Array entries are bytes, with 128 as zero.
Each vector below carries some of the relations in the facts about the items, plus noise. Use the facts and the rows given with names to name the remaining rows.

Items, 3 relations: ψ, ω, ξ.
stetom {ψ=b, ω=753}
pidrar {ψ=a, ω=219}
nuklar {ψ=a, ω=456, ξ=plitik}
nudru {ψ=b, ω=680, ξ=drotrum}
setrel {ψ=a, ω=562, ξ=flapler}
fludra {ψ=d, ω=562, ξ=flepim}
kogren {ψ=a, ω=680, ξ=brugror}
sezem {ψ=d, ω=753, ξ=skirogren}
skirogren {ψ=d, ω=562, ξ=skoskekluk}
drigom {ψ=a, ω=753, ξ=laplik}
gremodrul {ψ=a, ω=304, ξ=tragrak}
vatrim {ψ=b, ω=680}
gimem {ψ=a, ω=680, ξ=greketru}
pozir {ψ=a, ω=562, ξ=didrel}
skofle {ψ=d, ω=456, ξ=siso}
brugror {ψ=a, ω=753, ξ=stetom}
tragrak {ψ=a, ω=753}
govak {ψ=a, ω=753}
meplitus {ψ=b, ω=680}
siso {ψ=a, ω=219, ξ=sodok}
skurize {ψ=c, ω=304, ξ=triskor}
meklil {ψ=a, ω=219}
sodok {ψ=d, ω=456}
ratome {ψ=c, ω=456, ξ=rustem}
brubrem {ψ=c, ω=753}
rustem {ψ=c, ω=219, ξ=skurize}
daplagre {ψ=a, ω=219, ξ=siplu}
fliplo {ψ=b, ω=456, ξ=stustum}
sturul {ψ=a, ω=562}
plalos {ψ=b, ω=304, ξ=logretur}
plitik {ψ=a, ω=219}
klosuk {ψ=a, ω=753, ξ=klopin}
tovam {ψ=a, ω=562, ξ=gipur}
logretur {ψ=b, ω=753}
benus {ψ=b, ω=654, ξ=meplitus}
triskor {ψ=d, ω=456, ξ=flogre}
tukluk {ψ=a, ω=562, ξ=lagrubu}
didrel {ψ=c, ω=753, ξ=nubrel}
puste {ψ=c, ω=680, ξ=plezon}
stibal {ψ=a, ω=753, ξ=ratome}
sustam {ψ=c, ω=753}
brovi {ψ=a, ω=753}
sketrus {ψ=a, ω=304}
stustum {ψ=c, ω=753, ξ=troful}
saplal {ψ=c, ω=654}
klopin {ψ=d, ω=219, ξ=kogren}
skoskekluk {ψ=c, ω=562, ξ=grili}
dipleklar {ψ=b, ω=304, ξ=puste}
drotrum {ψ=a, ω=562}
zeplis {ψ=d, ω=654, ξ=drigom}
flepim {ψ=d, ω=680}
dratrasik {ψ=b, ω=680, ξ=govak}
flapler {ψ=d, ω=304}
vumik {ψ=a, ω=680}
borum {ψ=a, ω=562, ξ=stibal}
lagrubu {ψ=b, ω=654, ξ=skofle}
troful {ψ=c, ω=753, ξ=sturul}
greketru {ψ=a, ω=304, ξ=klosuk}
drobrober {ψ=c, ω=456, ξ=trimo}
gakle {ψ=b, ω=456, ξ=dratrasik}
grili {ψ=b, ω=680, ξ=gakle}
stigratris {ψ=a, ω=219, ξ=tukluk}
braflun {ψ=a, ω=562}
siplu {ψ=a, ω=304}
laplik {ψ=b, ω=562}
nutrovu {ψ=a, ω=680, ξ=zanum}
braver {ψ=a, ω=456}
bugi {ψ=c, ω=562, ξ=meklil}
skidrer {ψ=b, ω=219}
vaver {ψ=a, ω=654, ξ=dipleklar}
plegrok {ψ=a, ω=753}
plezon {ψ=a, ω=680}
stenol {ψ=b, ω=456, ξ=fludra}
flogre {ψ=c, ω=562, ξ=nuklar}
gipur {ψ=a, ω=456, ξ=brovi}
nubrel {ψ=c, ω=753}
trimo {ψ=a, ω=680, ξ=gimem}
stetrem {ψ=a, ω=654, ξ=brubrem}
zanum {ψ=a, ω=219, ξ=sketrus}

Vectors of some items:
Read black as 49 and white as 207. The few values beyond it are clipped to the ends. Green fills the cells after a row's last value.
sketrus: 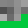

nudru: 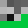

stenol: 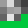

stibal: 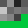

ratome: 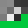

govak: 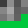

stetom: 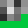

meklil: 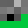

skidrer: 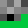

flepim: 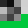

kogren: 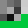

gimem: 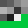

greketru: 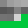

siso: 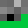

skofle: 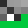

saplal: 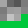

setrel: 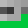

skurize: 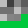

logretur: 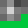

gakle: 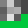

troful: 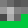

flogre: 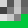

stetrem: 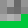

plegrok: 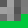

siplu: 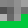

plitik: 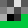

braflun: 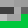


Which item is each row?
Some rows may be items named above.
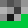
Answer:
vumik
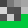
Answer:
sezem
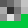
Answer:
zeplis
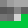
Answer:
greketru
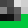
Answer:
klopin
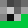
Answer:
dratrasik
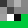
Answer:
triskor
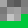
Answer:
saplal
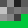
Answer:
stibal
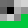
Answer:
fludra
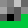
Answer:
stigratris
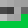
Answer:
tukluk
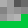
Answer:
benus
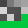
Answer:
sezem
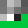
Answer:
nuklar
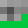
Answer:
gremodrul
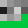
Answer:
laplik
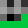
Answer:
rustem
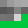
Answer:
greketru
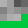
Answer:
benus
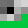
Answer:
fludra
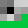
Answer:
skirogren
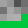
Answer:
lagrubu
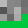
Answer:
dipleklar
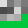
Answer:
bugi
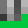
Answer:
brugror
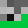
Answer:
nudru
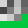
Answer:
flogre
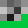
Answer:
nutrovu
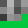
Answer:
klosuk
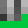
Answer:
brugror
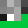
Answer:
drobrober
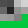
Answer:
flapler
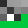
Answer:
skofle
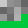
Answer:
plalos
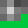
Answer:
logretur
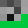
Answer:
plezon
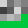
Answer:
skoskekluk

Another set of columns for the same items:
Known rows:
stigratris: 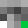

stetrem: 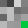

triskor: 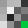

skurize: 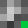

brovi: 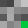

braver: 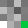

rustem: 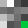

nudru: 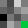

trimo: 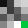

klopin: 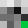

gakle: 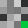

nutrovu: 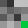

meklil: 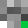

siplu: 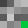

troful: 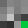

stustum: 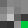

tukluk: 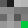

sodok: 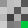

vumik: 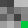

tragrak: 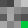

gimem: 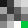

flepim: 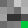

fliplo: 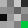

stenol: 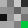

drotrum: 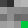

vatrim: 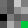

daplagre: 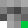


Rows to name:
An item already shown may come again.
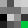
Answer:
stetom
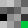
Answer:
skidrer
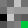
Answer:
dipleklar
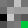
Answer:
dipleklar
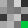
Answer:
gakle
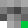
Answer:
daplagre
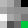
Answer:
ratome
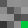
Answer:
puste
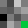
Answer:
nudru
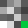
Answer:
nuklar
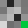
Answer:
stibal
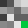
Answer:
greketru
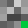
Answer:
fludra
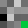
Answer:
plalos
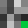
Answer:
dratrasik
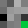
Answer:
logretur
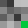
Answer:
nutrovu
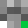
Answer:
siso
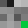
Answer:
tukluk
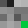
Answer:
tukluk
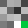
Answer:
drobrober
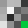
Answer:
triskor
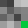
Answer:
vumik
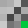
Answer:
skofle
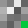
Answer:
zeplis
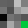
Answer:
meplitus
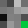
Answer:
laplik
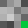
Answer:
saplal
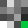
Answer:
plitik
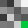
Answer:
klosuk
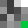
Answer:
kogren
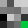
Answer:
stetom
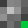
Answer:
flogre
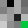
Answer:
borum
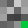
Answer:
fludra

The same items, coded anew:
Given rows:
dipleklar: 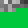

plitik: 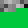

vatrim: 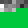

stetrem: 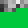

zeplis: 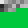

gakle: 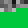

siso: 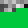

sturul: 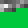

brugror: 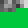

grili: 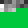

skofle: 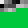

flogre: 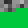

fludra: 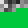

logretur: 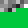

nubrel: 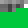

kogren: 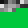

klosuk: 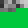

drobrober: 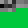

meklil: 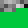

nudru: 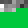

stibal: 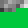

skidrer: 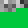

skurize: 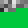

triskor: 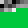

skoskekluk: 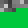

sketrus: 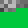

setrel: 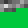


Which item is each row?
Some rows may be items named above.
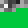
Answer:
skirogren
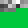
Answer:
lagrubu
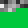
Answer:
nutrovu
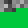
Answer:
bugi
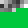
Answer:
sezem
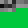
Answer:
drobrober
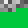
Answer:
plalos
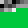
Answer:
triskor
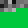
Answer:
nuklar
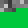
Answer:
skoskekluk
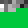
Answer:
dratrasik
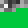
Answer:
skirogren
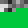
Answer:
laplik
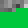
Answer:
govak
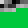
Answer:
sodok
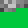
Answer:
gremodrul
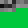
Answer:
drobrober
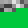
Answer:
rustem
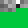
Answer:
benus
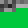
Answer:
ratome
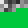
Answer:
fludra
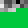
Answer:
flepim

